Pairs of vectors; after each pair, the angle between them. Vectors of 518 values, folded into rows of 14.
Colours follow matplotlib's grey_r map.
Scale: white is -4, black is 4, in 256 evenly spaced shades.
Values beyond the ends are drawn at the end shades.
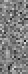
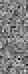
partly aligned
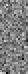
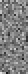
nearly parallel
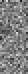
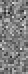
orthogonal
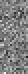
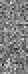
partly aligned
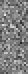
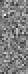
partly aligned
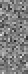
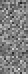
partly opposed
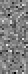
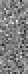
partly aligned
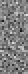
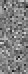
orthogonal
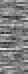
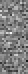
partly opposed
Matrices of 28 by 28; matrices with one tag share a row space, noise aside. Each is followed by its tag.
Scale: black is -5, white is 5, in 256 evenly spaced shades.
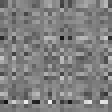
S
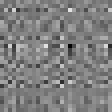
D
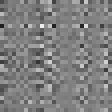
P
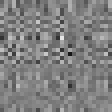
D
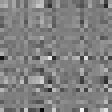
P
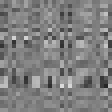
S
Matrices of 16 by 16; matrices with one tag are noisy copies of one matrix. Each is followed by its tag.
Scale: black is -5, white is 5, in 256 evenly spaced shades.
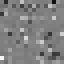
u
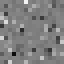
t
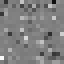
u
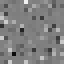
t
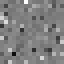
t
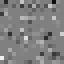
u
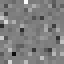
t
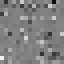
u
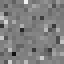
t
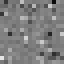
u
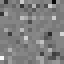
u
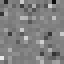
u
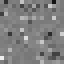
u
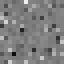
t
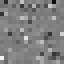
u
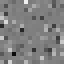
t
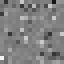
u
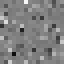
t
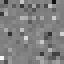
u
